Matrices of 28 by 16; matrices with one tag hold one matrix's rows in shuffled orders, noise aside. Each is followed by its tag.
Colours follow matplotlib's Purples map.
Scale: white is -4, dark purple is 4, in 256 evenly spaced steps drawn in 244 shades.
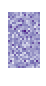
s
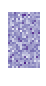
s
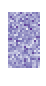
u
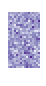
u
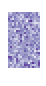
u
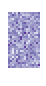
s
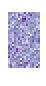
s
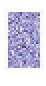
s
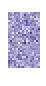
s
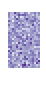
s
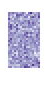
u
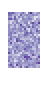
u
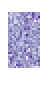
u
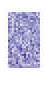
s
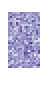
u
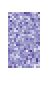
u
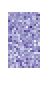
u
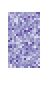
u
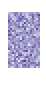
s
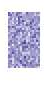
s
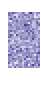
u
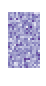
u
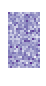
u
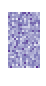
s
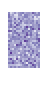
u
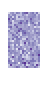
s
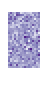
u
